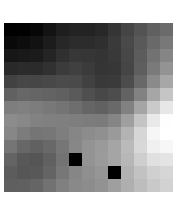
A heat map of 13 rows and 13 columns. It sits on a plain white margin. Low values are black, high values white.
There are two isolated cells, each far lower than the cells round it. No regular stripes run through it. Neither half mirrors the other. There is an overall slope up to the bottom right. The bottom middle is the roughest part. The top middle is the smoothest part. The top left is the ninth with the lowest average.
